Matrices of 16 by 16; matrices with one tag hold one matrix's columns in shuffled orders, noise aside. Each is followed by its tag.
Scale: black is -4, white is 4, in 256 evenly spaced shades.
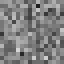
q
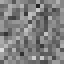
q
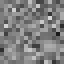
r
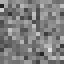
q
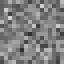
r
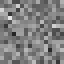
r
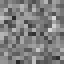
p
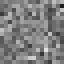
q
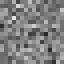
r
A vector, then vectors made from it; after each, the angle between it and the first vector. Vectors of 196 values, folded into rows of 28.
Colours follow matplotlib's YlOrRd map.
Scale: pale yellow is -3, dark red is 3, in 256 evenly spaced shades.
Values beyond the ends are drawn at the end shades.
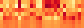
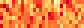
partly opposed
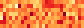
partly aligned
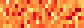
orthogonal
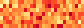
partly aligned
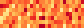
orthogonal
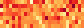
partly opposed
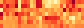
nearly opposite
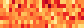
partly aligned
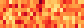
partly opposed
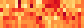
nearly parallel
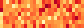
partly aligned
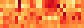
nearly parallel
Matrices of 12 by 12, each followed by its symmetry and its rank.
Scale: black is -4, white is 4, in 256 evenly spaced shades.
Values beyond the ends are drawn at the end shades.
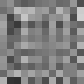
antisymmetric, rank two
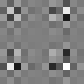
symmetric, rank one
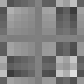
symmetric, rank one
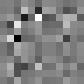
antisymmetric, rank two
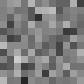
neither, full rank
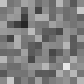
symmetric, full rank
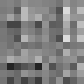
antisymmetric, rank two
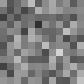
neither, full rank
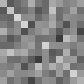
symmetric, full rank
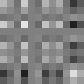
symmetric, rank one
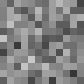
neither, full rank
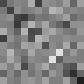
symmetric, full rank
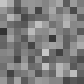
neither, full rank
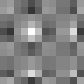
symmetric, rank one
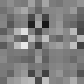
antisymmetric, rank two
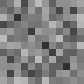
symmetric, full rank
